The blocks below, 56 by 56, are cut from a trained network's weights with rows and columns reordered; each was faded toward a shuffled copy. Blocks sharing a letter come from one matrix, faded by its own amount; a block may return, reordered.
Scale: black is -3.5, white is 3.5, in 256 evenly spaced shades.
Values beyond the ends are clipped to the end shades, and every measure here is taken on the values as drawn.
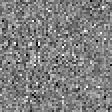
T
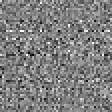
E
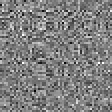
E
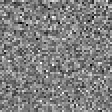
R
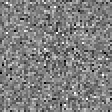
T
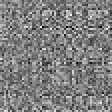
E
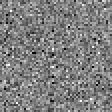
T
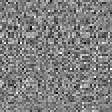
E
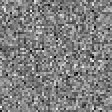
R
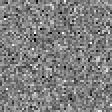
T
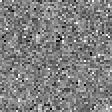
T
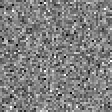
T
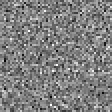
R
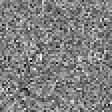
R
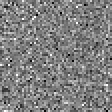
T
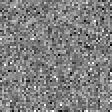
T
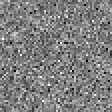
T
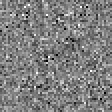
T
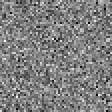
R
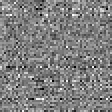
E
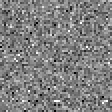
T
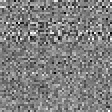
E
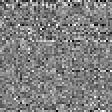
E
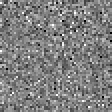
T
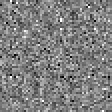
T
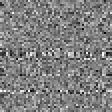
E
